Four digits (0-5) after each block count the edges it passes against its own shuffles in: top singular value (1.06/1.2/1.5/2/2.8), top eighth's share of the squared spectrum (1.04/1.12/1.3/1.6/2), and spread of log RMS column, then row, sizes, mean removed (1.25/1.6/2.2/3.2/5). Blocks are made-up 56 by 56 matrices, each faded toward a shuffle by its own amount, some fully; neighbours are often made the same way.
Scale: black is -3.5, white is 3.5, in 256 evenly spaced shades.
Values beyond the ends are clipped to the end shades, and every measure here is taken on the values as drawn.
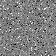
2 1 0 0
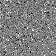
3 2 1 0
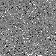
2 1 0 0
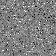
1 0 0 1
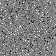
0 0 0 0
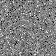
0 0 0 0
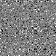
3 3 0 2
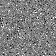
0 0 0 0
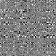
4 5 2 3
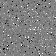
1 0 0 0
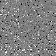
3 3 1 1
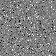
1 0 0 0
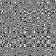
4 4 2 3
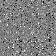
3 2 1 1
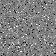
2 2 0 0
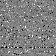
2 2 0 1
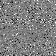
1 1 0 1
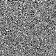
0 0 1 1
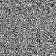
3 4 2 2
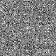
3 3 1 1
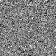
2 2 0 1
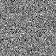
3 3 1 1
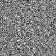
3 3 1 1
